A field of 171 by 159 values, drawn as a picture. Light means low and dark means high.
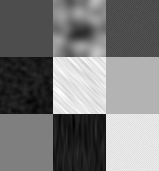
It is made of 3 by 3 panels. Panel 1,1: high, flat. Panel 1,2: middling, smooth, strong in contrast. Panel 1,3: high, checkered, faint in contrast. Panel 2,1: very high, blotchy, faint in contrast. Panel 2,2: very low, slanting down to the right, faint in contrast. Panel 2,3: low, flat. Panel 3,1: middling, flat. Panel 3,2: very high, streaked downward, faint in contrast. Panel 3,3: very low, checkered, faint in contrast.
